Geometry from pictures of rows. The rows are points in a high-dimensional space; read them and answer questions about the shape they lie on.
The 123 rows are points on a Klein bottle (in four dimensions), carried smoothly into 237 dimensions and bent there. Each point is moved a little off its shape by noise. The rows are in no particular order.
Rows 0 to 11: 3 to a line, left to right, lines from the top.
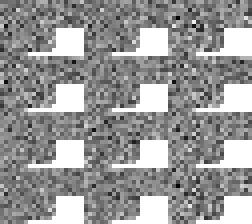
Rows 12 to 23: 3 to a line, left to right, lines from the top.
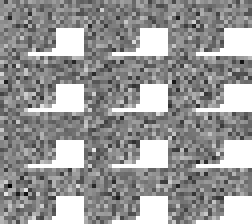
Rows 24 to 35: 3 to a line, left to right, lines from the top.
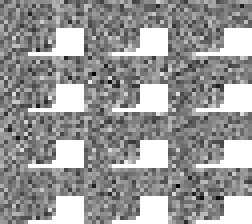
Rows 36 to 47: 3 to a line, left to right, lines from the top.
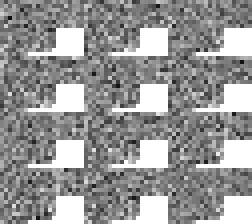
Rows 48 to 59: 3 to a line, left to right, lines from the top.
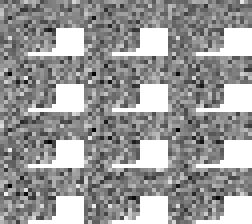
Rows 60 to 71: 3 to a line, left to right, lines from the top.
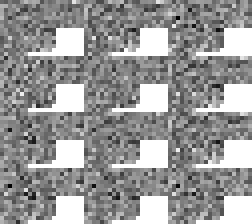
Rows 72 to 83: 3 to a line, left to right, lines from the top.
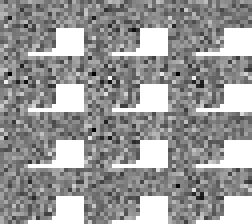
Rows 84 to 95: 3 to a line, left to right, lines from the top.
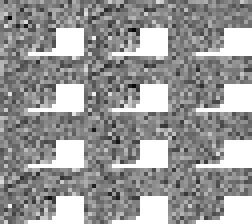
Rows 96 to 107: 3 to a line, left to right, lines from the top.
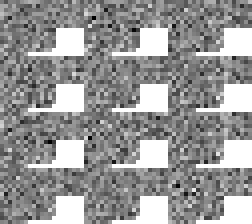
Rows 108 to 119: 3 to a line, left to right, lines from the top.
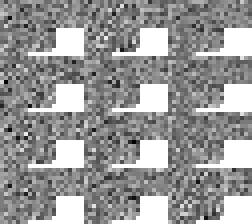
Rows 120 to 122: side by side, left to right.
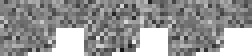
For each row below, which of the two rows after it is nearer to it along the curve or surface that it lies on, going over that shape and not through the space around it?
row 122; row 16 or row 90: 90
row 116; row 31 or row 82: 82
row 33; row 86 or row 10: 86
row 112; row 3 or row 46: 46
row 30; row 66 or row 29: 66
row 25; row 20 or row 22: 20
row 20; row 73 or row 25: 25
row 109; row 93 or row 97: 97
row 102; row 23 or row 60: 60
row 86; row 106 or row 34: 106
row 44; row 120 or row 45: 45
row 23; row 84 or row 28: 84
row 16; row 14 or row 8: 14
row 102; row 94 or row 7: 94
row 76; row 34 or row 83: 83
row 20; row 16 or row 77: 77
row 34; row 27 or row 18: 27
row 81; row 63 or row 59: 63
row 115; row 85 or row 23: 85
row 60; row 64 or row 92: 92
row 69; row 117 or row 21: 21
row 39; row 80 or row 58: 58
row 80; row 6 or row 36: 36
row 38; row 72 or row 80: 80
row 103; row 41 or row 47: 41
